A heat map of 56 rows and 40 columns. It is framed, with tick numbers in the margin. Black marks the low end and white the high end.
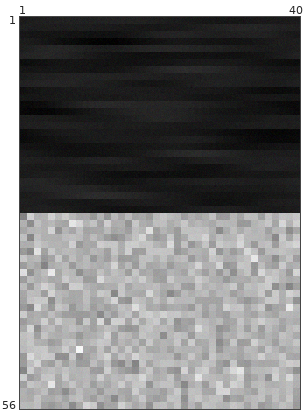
It is made of 2 by 1 panels. Panel 1,1: very low, streaked across, faint in contrast. Panel 2,1: high, fine-grained.
